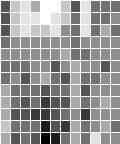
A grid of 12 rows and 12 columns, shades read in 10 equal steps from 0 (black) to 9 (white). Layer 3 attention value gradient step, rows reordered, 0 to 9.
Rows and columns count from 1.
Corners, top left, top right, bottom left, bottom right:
3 4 6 5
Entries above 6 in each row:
6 7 6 0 0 0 0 0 0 0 1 1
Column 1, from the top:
3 3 3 4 5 4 4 6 6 6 7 6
